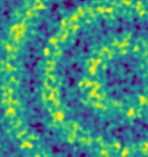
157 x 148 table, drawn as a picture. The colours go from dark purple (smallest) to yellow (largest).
There is no overall slope. No seam splits the table. Rings spread out from the middle right.
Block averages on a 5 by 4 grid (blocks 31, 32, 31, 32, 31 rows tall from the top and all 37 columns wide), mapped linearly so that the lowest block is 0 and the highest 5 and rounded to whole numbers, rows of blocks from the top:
4 2 5 3 / 4 4 2 4 / 3 3 4 0 / 4 4 3 4 / 3 1 4 3
